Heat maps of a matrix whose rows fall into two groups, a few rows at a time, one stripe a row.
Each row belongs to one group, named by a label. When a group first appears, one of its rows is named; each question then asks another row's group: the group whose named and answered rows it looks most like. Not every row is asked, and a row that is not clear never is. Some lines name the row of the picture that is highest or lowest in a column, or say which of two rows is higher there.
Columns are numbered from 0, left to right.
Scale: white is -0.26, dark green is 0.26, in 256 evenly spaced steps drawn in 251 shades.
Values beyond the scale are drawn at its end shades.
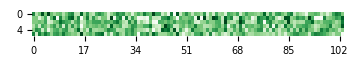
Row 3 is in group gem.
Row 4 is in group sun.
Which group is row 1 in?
gem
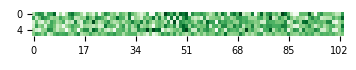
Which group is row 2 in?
sun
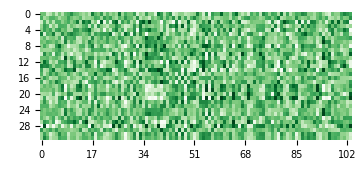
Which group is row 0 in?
gem
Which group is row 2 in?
sun
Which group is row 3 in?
sun
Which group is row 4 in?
sun
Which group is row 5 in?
gem
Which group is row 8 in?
sun
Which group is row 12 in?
sun
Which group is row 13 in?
sun
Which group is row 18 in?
gem
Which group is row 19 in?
gem
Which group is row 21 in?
gem
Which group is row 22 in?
sun
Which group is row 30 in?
sun
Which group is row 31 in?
sun
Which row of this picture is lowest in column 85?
8
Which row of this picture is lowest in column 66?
28
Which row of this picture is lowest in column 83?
14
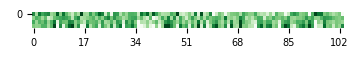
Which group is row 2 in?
gem
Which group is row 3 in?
gem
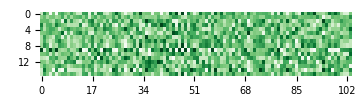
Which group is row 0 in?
sun
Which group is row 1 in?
gem
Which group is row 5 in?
gem
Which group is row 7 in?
sun
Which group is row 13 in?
sun
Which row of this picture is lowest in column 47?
9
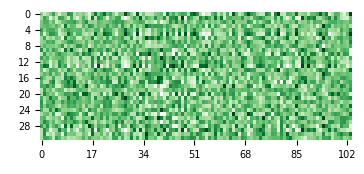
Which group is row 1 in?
sun
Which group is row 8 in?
gem
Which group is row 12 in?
sun
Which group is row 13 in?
sun
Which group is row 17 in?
gem
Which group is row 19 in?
gem
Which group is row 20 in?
sun
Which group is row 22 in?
gem
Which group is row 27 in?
sun
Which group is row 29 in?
sun
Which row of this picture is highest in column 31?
13
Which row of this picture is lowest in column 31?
5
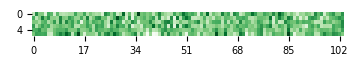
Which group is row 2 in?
gem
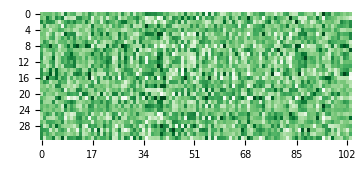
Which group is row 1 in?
gem
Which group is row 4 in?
sun
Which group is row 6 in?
gem
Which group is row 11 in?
gem
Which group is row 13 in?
gem
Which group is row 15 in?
sun
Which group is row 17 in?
sun
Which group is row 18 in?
sun
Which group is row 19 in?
gem
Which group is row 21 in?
sun
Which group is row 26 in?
gem
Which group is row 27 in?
gem
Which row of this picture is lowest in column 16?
26
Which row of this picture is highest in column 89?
29
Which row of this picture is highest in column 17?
21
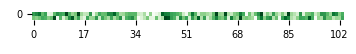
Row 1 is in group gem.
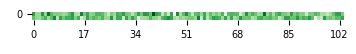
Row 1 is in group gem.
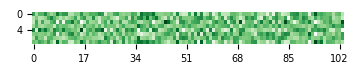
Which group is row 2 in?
gem
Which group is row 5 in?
gem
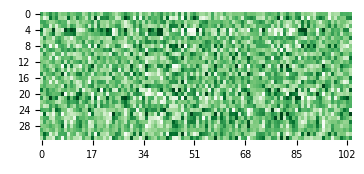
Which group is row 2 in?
sun
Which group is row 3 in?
sun
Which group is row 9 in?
gem
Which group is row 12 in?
gem
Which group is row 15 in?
gem
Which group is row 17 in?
sun
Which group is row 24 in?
sun
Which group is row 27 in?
gem
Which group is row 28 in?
gem
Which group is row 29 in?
gem
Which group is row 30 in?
sun
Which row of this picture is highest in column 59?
4
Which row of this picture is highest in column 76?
19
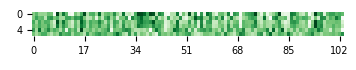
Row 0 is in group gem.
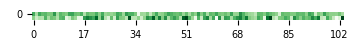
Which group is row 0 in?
gem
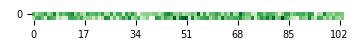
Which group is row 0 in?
gem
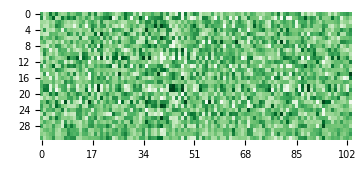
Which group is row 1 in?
gem
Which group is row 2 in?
sun
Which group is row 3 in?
sun
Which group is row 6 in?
sun
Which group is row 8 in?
sun
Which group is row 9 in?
sun
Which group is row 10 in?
sun
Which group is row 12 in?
gem
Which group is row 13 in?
gem
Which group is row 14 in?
sun
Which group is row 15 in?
gem
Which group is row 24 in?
gem
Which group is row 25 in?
gem
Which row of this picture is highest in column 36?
11
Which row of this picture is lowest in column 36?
19
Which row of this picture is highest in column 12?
11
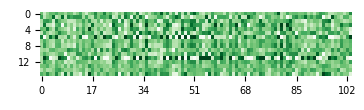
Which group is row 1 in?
gem
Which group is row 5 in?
sun
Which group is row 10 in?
gem
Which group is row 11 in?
sun
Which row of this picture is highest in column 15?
11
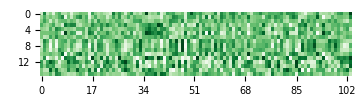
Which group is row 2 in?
sun
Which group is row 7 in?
sun
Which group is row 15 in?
sun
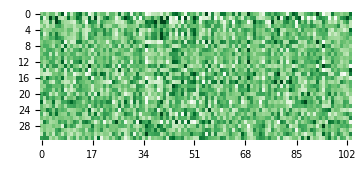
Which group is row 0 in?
gem
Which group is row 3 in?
sun
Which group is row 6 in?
sun
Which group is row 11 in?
gem
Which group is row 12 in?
gem
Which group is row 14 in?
gem
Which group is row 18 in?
gem
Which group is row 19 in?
gem
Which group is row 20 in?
sun
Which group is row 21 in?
gem
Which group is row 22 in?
gem
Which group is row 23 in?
gem
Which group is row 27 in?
sun
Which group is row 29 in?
sun
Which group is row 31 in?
sun
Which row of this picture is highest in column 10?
22
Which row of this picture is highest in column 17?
28
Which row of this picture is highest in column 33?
27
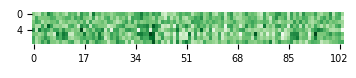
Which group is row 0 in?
sun
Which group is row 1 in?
sun
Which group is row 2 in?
sun
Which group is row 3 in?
sun
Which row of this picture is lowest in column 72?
4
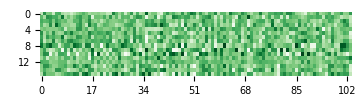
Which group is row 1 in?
gem
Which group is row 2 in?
sun
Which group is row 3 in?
sun
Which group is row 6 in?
gem
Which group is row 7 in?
gem
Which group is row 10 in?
sun
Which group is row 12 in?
sun
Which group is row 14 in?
sun
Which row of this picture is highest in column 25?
15
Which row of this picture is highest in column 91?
15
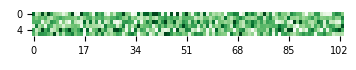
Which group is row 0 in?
sun
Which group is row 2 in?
sun
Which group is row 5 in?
gem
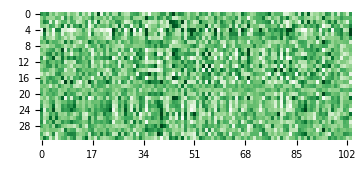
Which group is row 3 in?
gem
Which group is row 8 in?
sun
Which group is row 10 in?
gem
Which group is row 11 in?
gem
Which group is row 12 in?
gem
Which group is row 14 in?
gem
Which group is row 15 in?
sun
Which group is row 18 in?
sun
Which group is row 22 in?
gem
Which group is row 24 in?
gem
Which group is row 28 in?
sun
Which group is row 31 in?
sun
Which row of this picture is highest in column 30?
4
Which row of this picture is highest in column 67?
4
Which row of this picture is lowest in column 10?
4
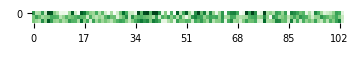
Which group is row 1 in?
sun
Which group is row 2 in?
sun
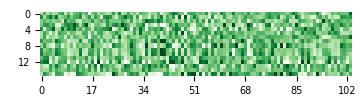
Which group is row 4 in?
gem
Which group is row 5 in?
sun
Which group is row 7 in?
sun
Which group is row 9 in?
sun
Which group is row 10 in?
sun
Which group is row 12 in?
sun
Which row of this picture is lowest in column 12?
12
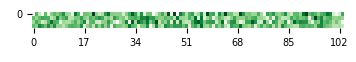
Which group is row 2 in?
sun
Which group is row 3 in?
gem
